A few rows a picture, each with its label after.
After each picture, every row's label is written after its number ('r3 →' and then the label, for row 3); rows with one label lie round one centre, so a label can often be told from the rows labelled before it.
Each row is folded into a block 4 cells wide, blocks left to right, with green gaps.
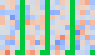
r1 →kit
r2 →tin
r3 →kit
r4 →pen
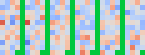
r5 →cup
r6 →cup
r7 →tin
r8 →kit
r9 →tin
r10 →kit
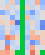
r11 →kit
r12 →kit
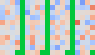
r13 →tin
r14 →tin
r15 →tin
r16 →cup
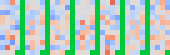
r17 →kit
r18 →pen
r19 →tin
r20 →pen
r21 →kit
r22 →pen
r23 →tin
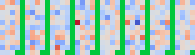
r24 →pen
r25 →kit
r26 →kit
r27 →cup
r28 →tin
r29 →cup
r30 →pen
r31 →pen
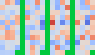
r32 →pen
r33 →kit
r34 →cup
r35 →cup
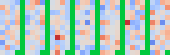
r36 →pen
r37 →pen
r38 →kit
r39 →pen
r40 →tin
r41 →cup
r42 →cup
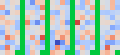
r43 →kit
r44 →cup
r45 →kit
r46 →cup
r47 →kit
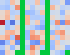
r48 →cup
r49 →kit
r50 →pen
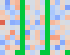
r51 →cup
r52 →pen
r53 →tin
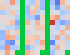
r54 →kit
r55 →tin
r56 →cup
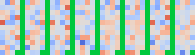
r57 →cup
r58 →pen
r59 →cup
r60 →kit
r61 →tin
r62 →tin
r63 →cup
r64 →pen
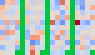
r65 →pen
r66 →kit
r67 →cup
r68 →cup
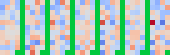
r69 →tin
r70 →kit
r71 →cup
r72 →tin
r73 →cup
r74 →pen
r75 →cup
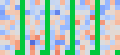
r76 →tin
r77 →kit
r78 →kit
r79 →cup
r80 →tin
